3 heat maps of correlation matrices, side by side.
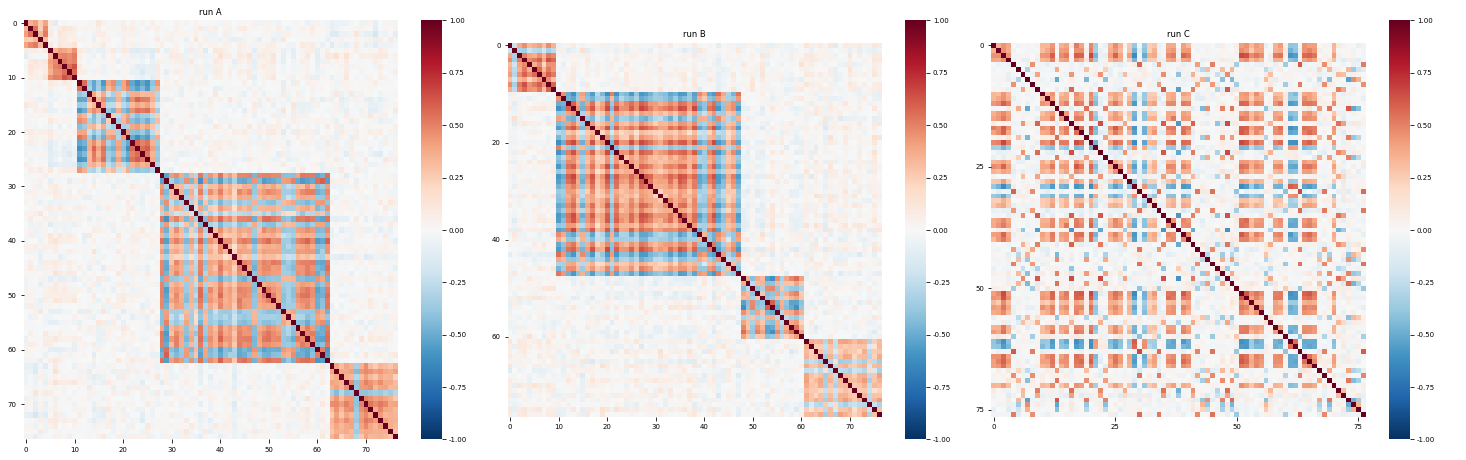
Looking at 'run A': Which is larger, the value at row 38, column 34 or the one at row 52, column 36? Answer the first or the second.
the second
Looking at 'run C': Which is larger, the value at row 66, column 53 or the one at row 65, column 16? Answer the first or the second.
the first
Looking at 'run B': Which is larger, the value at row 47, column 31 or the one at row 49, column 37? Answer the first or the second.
the second
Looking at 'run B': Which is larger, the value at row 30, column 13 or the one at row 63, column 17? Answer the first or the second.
the first
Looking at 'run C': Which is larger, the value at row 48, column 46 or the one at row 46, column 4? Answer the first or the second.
the second
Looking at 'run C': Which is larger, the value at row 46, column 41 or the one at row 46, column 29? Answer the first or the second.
the second
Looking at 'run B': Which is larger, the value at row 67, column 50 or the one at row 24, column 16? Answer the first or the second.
the second
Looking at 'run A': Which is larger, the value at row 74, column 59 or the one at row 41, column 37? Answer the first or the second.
the first
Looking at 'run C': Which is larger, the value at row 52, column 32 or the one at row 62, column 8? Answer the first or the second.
the first
